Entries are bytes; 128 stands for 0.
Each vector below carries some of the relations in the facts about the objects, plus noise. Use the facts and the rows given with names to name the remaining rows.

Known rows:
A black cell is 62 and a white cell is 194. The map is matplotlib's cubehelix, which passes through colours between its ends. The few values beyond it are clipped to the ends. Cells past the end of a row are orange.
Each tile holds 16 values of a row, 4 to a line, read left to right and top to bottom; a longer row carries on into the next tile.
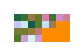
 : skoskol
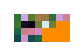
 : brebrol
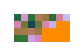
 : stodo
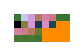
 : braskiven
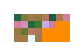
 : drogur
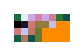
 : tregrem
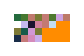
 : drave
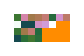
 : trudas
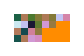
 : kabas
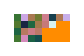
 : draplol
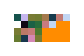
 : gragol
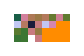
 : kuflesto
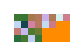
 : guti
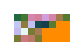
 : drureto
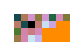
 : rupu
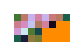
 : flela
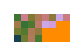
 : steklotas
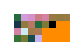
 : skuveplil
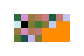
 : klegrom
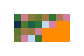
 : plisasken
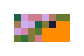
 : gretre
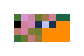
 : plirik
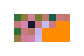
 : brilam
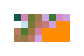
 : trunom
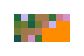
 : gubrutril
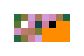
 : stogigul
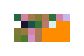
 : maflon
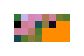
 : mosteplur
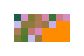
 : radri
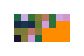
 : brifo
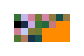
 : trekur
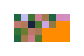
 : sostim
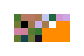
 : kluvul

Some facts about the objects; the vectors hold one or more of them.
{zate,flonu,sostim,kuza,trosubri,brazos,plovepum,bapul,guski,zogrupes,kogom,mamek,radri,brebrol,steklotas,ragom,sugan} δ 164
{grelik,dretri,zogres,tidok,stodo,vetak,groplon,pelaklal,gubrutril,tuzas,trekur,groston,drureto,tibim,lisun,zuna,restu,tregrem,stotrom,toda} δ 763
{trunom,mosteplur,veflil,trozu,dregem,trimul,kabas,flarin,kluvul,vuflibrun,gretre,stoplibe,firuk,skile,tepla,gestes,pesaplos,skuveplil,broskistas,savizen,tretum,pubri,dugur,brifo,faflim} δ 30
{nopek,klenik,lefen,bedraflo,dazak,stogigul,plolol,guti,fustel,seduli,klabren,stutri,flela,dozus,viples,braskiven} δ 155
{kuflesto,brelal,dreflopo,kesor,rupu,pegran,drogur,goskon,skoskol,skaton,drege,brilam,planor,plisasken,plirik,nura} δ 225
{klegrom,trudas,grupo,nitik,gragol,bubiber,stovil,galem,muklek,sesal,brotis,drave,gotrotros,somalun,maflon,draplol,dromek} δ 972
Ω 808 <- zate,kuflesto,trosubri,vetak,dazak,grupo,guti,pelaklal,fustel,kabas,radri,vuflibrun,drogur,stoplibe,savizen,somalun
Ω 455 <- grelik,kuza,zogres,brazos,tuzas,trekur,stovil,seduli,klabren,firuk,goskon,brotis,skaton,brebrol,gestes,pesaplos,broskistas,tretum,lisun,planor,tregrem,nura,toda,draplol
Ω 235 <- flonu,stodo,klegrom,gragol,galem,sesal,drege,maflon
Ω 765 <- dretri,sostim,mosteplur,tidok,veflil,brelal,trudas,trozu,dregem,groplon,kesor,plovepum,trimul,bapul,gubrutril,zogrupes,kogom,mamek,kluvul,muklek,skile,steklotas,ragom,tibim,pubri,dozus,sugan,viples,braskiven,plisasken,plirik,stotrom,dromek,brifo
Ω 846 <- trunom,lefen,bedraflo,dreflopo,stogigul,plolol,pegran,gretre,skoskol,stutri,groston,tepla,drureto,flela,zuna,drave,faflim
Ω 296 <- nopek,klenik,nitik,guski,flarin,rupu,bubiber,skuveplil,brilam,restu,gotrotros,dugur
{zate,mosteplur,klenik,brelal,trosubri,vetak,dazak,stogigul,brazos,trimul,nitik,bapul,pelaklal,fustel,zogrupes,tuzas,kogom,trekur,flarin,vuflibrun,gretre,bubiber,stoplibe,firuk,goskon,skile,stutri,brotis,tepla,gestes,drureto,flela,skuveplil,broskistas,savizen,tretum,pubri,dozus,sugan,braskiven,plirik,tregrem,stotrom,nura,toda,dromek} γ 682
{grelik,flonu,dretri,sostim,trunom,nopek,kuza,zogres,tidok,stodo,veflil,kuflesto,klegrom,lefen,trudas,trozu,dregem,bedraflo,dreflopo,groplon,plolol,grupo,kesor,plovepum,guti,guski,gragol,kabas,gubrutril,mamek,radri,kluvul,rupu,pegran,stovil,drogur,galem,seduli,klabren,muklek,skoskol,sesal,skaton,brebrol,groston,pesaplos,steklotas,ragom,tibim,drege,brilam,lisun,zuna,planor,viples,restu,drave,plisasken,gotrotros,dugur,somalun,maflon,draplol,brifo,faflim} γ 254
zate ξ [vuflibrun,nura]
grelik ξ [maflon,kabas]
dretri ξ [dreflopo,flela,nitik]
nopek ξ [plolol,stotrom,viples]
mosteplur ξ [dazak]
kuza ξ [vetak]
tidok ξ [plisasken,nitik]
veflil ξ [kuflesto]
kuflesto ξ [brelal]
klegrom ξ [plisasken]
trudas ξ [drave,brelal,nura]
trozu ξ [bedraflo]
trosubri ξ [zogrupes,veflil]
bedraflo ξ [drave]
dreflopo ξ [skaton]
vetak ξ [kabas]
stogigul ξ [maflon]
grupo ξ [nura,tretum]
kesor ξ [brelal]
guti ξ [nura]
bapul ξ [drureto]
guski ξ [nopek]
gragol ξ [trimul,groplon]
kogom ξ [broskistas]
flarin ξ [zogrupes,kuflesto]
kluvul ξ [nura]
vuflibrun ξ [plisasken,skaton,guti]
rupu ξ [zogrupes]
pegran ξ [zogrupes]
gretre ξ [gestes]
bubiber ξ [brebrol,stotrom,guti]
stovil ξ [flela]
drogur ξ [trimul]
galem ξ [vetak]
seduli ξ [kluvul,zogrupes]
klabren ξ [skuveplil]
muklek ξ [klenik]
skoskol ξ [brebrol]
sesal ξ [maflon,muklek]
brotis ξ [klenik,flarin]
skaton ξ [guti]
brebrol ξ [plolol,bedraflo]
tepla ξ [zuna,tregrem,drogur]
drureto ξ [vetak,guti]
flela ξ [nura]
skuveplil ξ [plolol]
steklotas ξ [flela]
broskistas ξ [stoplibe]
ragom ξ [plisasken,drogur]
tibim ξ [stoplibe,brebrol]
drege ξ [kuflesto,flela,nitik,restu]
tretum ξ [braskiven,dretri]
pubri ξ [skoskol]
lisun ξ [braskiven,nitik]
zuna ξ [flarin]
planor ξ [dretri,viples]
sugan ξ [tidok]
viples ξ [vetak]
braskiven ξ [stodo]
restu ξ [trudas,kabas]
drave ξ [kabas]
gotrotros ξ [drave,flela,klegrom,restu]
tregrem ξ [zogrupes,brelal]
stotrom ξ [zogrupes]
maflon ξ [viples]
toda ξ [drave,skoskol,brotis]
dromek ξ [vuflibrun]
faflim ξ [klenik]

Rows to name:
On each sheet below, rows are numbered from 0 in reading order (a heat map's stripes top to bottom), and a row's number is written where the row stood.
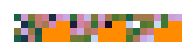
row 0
grupo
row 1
klenik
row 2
plolol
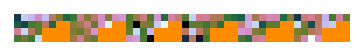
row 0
flarin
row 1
ragom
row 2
skaton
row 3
toda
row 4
pelaklal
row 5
pegran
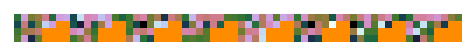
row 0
pesaplos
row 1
stotrom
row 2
planor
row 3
kogom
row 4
nopek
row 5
grelik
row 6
nura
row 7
zate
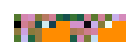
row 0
goskon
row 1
restu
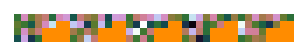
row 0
lisun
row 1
lefen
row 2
vuflibrun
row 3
brotis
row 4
vetak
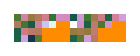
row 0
stovil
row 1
groston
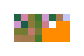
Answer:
muklek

